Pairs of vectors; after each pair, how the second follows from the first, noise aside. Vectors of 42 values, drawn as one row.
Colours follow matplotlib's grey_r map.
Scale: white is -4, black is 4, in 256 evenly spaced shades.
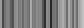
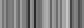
wrapped around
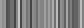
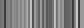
wrapped around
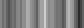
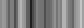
wrapped around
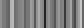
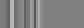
partly zeroed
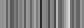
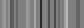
partly zeroed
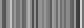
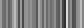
wrapped around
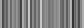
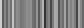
wrapped around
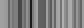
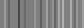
partly zeroed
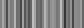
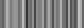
wrapped around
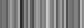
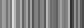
wrapped around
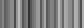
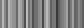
wrapped around
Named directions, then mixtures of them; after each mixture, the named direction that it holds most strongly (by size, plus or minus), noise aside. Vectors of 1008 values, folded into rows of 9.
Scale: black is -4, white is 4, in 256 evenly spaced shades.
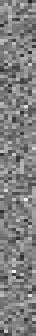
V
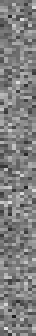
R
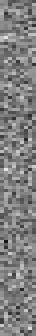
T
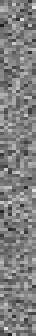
R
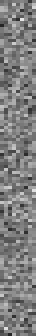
R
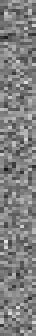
T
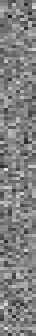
R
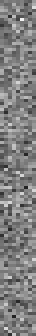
R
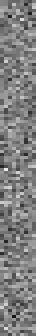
R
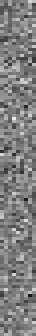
V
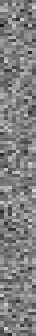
R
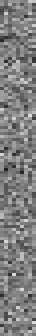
T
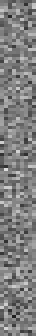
R
